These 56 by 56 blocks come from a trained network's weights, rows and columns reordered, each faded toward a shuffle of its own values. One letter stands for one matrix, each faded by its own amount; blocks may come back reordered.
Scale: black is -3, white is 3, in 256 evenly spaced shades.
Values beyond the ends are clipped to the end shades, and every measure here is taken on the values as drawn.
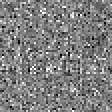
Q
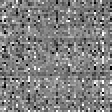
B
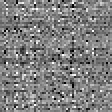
B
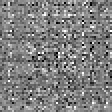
B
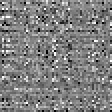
B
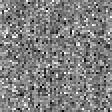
Q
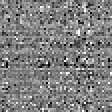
B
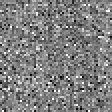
Q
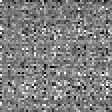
B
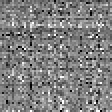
B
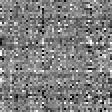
B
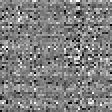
B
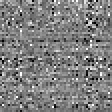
B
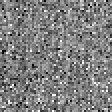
Q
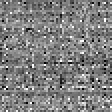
B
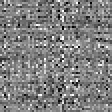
B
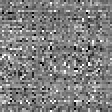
B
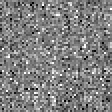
Q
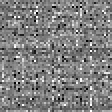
B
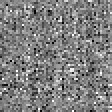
Q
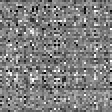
B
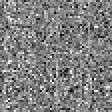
Q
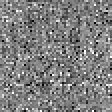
Q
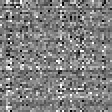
B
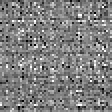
B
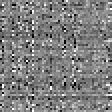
B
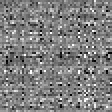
B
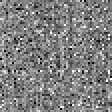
Q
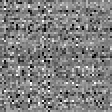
B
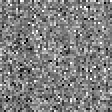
Q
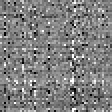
B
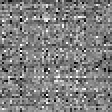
B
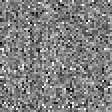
Q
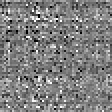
B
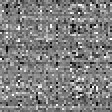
B
